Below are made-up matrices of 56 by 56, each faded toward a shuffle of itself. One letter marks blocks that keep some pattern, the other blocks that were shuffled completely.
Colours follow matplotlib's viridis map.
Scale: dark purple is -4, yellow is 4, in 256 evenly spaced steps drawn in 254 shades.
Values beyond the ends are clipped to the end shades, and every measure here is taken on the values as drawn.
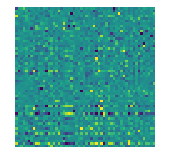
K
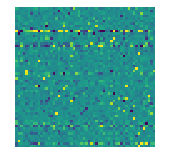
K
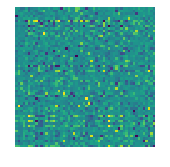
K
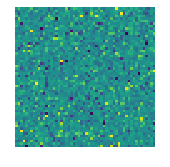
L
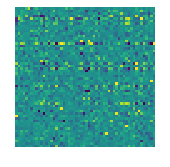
K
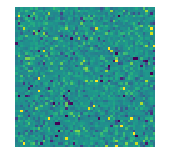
L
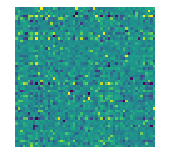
K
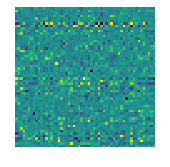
K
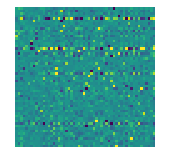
K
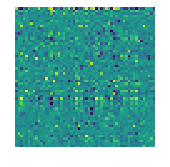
K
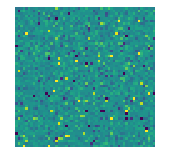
L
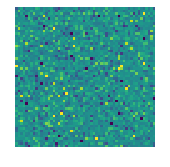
L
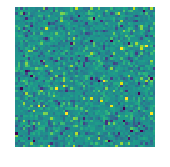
L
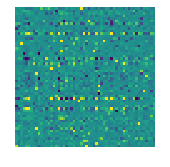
K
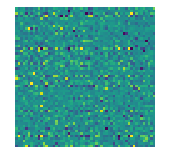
K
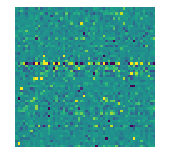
K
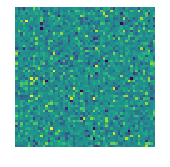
L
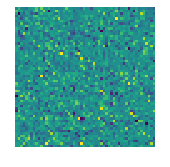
L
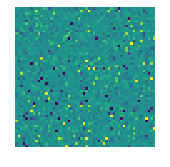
L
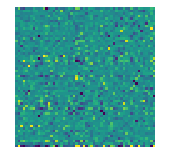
K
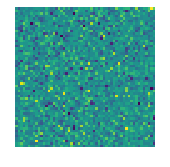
L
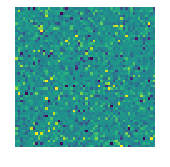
L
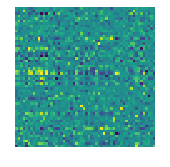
K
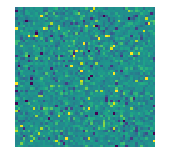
L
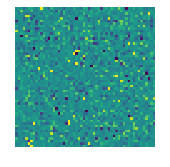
L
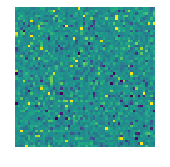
L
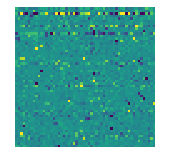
K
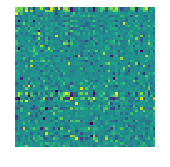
K
